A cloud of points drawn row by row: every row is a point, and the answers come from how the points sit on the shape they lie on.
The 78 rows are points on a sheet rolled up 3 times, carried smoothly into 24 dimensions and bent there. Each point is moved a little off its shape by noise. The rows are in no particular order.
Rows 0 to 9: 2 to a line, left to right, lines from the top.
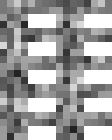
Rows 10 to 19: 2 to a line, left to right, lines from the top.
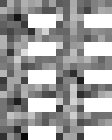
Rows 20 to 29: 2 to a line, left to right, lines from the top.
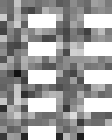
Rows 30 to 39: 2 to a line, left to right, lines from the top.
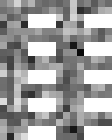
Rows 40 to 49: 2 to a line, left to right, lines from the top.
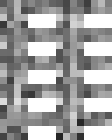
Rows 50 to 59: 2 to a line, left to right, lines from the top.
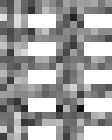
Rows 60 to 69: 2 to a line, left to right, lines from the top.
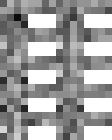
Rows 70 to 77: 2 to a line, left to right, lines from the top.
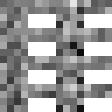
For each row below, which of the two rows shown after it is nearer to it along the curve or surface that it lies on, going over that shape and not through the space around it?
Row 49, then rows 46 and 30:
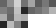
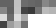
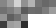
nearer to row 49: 46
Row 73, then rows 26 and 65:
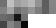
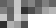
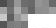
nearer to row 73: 26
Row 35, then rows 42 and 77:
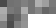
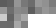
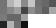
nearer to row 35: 42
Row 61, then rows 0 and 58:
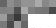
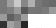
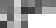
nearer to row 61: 0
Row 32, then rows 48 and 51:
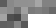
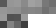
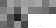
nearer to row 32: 48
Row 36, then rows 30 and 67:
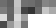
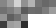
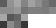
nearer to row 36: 30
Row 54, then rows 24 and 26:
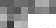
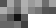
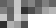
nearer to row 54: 24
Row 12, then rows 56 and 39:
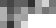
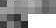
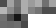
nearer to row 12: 39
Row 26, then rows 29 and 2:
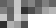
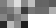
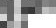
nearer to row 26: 2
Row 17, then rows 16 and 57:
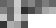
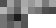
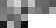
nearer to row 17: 57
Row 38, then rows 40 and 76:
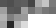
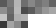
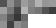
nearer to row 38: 76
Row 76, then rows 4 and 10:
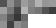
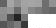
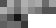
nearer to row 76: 10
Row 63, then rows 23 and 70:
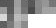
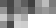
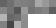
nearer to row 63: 70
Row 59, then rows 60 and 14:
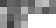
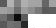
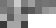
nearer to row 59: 60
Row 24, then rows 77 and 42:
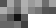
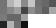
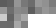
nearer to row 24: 77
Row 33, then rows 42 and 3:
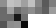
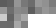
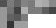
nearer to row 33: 3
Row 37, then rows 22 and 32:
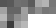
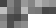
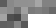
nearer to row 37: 22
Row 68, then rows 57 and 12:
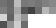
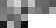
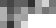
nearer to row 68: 57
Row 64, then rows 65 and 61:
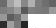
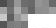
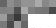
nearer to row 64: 61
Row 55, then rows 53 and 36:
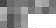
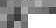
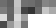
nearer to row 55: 53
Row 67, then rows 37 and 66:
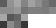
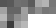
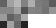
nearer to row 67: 66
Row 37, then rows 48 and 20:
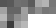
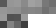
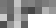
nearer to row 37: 20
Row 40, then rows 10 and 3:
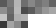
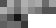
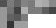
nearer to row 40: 3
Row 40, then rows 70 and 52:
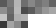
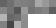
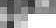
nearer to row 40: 70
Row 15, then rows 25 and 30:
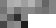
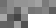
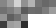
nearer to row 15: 30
